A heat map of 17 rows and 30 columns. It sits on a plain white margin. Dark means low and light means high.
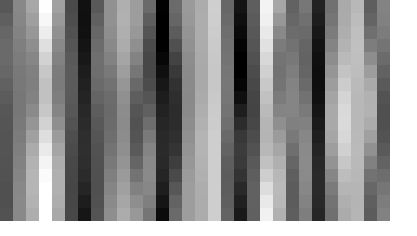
Average level on the scale: 50%. Stripes: upright, repeating 5 times. Slope: none. Grain: streaks running down.
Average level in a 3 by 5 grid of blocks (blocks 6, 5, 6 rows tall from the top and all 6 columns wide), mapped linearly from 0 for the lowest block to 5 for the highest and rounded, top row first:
41223 | 30224 | 51333
